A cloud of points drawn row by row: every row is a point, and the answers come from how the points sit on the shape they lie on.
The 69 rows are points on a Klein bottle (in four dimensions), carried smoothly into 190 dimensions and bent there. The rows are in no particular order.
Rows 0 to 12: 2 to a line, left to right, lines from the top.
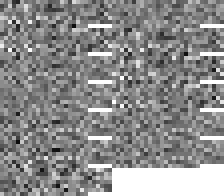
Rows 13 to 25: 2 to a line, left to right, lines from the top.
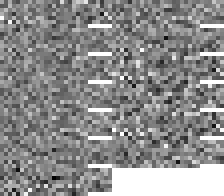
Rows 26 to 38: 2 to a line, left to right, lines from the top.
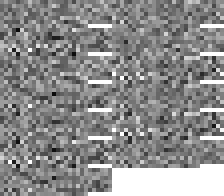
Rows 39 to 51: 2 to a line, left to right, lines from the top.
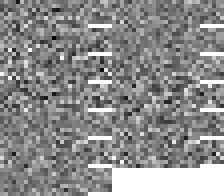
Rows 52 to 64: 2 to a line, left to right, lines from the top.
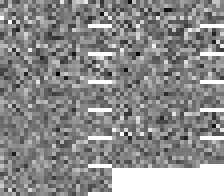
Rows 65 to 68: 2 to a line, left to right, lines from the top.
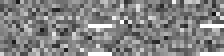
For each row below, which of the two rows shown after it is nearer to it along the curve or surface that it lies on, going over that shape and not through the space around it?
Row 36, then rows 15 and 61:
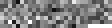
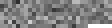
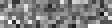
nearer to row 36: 61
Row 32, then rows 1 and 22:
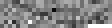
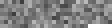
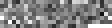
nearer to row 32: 22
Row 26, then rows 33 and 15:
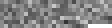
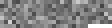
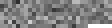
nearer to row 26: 15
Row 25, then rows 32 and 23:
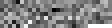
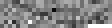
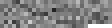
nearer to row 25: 32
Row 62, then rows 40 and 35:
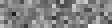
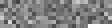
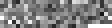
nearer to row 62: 40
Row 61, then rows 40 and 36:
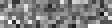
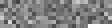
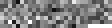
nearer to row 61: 36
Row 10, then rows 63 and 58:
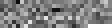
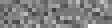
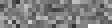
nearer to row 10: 58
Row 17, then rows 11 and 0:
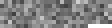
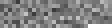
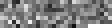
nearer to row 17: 0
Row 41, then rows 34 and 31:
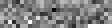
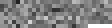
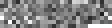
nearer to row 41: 31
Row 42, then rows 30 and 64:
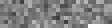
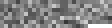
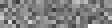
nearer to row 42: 30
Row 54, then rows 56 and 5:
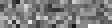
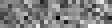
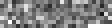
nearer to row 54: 5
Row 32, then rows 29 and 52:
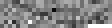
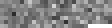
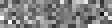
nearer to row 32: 52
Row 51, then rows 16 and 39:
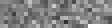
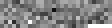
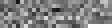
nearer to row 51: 39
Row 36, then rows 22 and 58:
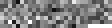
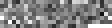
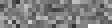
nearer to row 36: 22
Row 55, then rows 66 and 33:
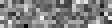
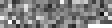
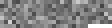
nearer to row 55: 66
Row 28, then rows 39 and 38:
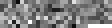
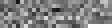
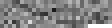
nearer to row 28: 39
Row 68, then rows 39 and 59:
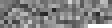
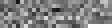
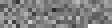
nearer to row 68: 59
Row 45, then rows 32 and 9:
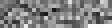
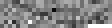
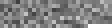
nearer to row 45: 32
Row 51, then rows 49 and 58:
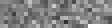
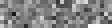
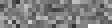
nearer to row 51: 49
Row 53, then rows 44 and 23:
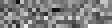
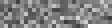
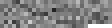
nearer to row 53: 44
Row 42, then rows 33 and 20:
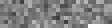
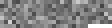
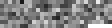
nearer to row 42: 20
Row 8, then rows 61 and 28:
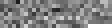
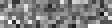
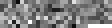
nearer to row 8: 28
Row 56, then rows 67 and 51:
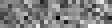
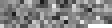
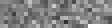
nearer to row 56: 67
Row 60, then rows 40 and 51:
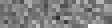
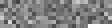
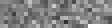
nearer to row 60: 51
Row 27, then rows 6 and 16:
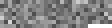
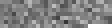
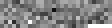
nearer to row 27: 16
